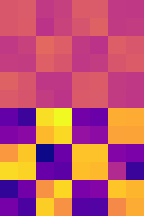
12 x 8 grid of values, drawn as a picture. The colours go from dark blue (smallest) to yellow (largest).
Average level on the scale: 50%. Slope: none. Seam: horizontal, 50% of the way down, the top part calmer. Grain: checkered.
